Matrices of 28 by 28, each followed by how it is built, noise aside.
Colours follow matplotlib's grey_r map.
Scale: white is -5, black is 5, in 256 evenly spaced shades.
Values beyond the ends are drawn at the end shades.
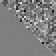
upper triangular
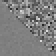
upper triangular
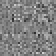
low rank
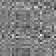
low rank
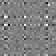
low rank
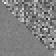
upper triangular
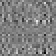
low rank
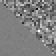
upper triangular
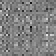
low rank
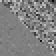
upper triangular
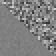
upper triangular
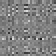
low rank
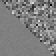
upper triangular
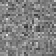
low rank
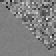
upper triangular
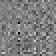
low rank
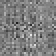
low rank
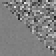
upper triangular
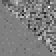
upper triangular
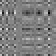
low rank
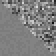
upper triangular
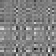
low rank
